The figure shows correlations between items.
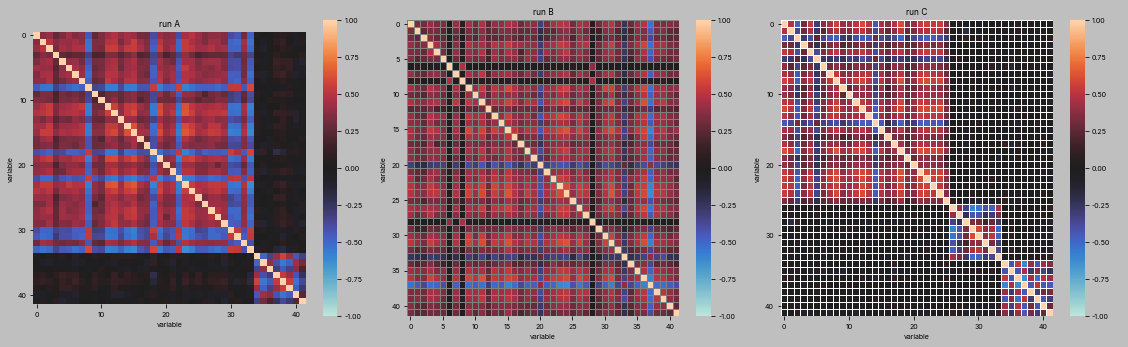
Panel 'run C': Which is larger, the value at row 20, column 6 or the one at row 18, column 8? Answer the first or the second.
the second
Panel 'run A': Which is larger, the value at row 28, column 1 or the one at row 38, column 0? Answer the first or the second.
the first
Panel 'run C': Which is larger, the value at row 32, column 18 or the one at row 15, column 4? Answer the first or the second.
the second
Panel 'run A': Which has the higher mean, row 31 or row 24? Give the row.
24
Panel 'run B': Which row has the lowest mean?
37
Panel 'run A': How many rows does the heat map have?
42
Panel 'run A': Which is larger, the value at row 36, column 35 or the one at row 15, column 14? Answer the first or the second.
the second
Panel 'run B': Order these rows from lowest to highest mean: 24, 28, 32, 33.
33, 28, 32, 24
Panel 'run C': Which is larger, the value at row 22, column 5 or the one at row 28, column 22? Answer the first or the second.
the second
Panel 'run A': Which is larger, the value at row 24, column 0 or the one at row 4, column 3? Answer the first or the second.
the first
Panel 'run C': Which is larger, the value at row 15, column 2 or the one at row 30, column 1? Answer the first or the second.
the second
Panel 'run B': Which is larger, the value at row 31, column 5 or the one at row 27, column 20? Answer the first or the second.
the first
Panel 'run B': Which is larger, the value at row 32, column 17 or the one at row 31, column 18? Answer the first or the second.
the second
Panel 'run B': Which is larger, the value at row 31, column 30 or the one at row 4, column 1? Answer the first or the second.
the first
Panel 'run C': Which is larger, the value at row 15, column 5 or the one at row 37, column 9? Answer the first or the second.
the second
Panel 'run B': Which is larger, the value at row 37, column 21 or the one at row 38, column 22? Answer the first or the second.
the second
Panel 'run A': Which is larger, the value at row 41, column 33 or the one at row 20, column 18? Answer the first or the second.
the first
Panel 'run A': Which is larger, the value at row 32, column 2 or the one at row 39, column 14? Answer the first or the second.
the first
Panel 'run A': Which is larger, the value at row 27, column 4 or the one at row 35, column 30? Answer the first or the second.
the first
